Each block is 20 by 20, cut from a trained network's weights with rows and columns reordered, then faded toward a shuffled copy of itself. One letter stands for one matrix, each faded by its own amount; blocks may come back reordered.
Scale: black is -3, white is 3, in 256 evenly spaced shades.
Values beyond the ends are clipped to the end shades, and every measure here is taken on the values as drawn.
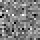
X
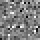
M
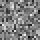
X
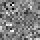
X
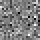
X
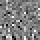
M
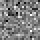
M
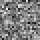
X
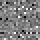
M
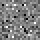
M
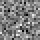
X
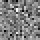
X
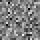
X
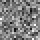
X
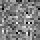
X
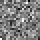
X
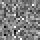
X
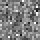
X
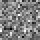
X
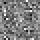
X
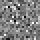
M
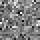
M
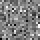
X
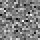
M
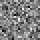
X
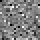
M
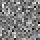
X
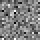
X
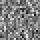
X
